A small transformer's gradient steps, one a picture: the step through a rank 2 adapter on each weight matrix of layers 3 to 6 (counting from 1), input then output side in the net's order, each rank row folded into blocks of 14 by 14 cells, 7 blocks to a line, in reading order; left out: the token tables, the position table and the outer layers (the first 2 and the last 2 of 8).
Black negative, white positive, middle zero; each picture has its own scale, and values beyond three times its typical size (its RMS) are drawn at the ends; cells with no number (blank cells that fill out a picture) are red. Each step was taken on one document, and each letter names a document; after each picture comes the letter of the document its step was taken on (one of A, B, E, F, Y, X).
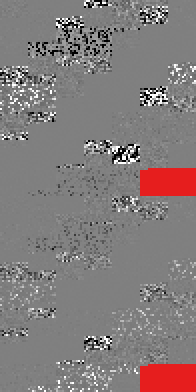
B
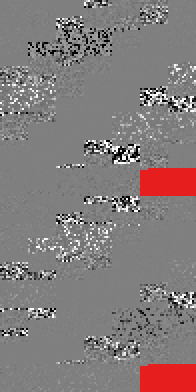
B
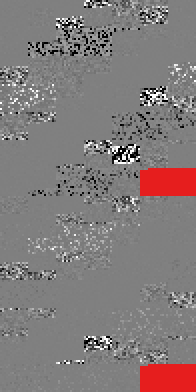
B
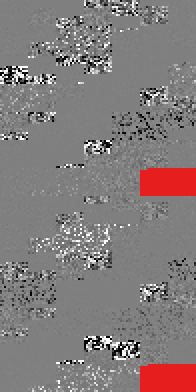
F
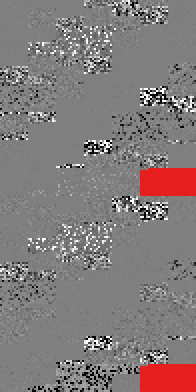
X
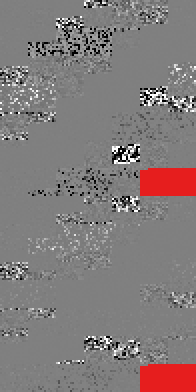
B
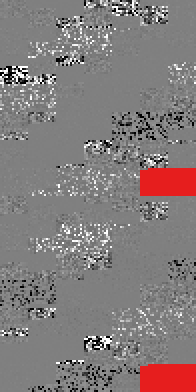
F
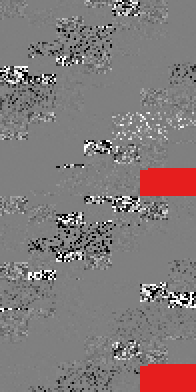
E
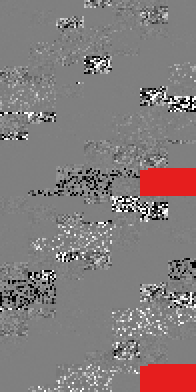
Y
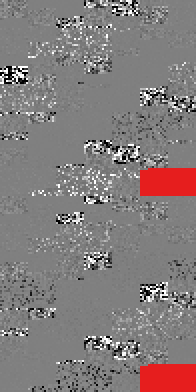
F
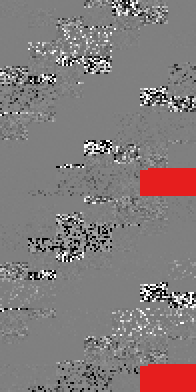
X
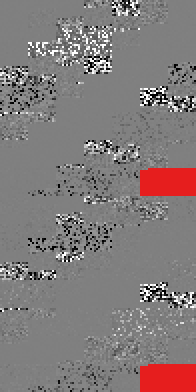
X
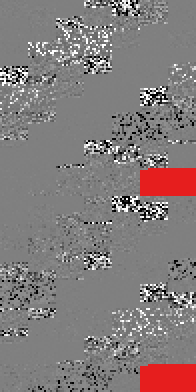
X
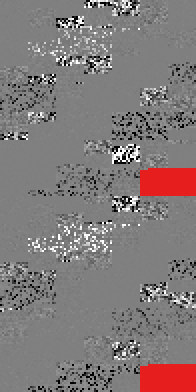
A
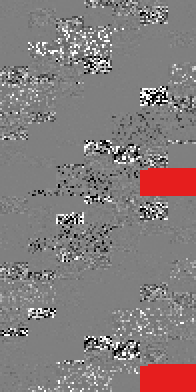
X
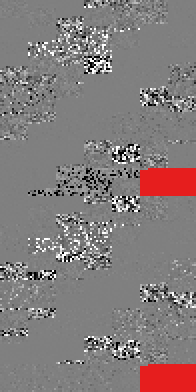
X
